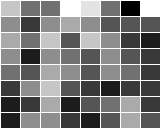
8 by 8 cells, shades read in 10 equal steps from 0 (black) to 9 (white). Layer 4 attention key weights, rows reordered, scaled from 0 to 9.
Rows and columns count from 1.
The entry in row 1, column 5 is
8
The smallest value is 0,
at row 1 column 7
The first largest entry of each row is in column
4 4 3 1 3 3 3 7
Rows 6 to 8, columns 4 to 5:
3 2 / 1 3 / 2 1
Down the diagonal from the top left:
7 2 7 4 3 1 6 3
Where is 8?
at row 1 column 5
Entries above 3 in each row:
7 4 5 4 5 2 3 3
